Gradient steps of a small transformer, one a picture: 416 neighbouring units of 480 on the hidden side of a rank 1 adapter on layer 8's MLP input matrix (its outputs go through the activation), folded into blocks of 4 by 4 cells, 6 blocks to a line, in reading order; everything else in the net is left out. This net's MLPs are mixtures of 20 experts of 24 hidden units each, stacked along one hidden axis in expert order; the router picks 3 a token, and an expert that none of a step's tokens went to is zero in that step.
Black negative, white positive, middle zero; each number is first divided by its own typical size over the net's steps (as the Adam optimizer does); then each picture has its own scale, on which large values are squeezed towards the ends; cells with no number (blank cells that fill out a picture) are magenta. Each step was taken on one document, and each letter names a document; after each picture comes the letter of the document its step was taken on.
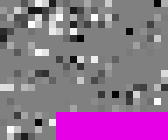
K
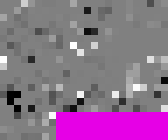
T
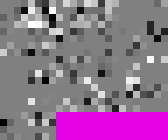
K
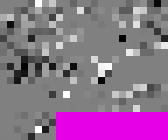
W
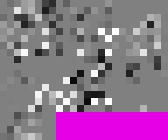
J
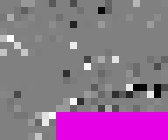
T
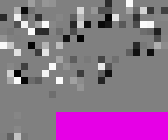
W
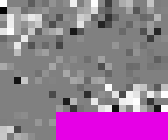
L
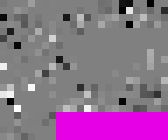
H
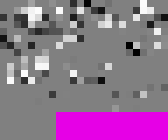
W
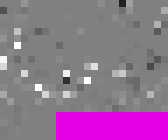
H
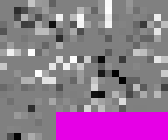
K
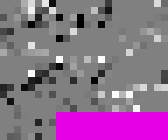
K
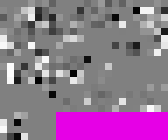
W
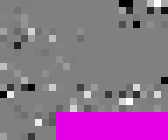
H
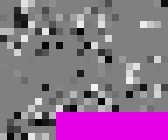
J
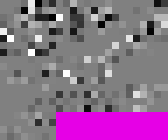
K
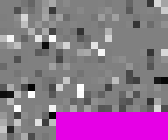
H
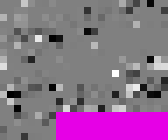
T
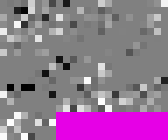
L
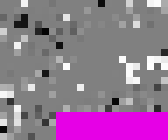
L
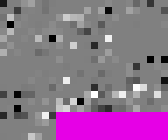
T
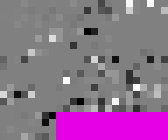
T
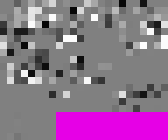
W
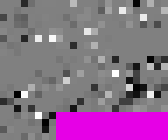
T
